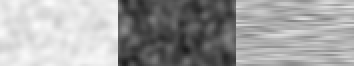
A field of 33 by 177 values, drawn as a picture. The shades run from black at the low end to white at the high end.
It is made of 1 by 3 panels. Panel 1,1: very high, blotchy, faint in contrast. Panel 1,2: low, blotchy. Panel 1,3: high, streaked across.
